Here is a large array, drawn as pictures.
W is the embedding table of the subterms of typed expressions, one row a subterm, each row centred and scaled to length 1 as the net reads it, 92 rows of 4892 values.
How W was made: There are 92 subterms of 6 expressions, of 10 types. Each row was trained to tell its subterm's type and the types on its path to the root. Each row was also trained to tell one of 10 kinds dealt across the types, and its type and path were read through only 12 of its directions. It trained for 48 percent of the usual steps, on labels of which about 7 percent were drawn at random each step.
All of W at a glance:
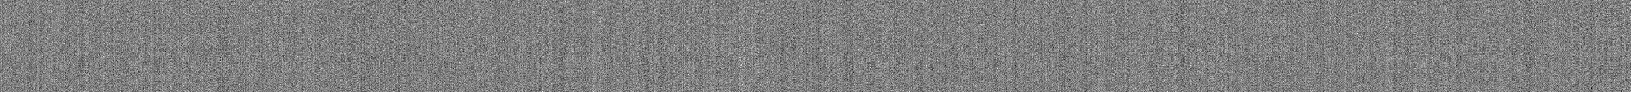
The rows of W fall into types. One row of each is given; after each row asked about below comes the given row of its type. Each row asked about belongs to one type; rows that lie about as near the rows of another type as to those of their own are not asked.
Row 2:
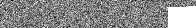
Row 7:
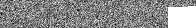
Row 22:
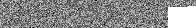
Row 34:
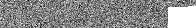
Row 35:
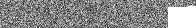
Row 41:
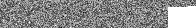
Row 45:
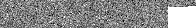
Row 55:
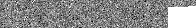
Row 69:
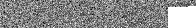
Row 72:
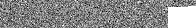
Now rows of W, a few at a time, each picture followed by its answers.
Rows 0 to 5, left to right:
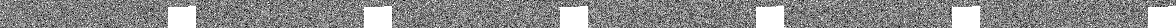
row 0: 34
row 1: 2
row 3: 35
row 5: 34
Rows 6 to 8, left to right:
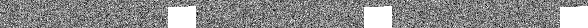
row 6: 72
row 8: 35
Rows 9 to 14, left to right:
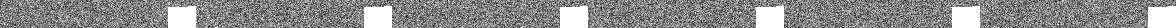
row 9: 45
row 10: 69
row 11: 35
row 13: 72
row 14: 2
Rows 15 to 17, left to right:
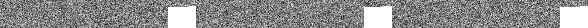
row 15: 34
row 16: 35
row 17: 41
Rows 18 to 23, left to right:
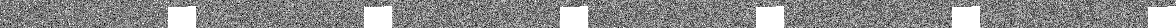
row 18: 2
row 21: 41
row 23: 45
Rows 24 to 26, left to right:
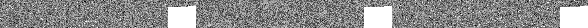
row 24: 7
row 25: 34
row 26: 2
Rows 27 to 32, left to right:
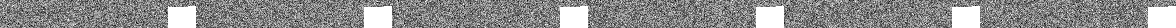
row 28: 41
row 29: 41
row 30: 7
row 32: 55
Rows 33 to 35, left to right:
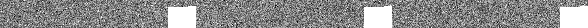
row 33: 7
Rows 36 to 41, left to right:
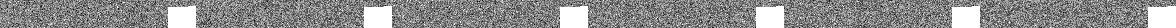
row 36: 69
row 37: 22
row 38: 55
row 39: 55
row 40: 22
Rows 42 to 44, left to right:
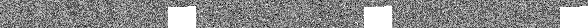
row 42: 22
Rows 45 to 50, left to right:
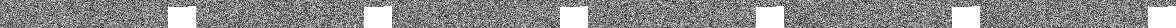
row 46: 22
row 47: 7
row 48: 41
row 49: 41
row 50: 7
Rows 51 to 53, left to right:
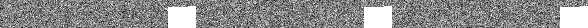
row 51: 55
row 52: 22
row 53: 22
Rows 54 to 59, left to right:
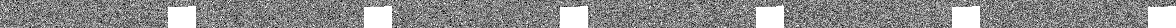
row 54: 69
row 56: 2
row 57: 35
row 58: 41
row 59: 41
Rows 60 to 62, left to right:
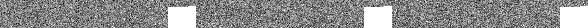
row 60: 69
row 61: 35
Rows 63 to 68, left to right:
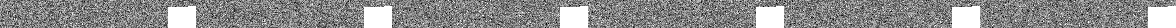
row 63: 7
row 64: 35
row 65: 34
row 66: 69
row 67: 34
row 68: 22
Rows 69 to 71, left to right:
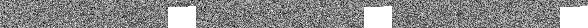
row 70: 41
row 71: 7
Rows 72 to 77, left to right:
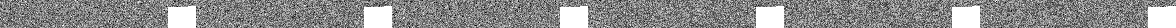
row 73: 2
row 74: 45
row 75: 35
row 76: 35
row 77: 22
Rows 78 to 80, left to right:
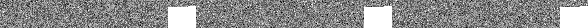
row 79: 22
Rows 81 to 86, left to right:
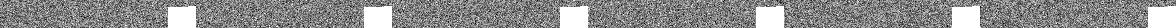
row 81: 7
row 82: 45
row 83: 55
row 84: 7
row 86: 41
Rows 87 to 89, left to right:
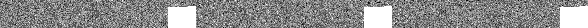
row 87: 45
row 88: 35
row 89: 7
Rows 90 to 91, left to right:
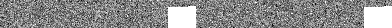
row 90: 69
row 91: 22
